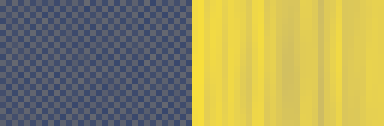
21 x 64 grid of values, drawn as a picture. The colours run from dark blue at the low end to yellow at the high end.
It is made of 1 by 2 panels. Panel 1,1: low, checkered. Panel 1,2: very high, streaked downward, faint in contrast.
